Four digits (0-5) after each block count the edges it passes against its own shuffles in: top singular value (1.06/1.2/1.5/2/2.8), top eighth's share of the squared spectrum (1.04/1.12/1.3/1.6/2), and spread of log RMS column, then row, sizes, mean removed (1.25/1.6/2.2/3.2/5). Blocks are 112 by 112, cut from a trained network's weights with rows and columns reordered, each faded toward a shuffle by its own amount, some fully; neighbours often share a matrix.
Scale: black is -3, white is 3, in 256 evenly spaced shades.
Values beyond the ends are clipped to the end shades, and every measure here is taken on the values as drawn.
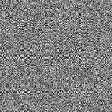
5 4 2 3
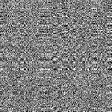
5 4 2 3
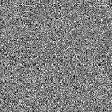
4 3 1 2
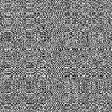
5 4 1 4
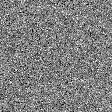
0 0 0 0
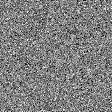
1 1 0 0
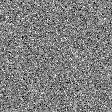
1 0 0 0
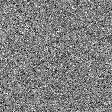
0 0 0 0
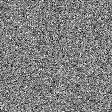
0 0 0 0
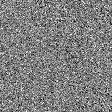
0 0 0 0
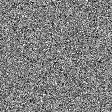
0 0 0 0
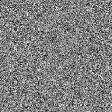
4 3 2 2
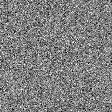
2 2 0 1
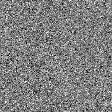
3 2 1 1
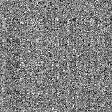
3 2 0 2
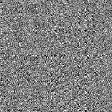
4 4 2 2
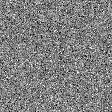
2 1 0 0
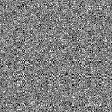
4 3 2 3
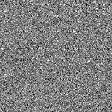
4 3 1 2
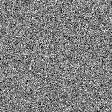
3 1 0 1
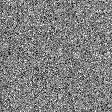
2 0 0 0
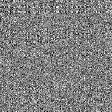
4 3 1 3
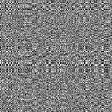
5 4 3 4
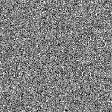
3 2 1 1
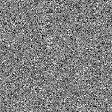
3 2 1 1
